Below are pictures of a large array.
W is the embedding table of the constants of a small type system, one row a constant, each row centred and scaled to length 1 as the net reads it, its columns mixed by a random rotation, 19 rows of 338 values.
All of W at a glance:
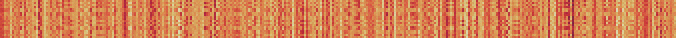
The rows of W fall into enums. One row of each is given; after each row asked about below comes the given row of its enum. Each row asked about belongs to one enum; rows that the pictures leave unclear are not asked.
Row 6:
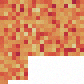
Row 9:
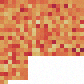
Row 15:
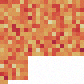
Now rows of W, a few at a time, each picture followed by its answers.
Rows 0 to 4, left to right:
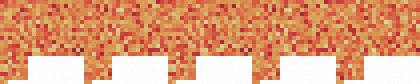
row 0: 9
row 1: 6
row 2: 9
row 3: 6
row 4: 15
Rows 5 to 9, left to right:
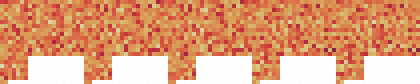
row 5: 15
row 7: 6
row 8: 9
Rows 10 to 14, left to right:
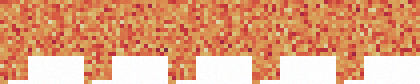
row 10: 15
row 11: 9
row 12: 15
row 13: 6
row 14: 6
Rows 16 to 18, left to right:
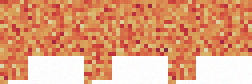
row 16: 15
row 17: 9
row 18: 15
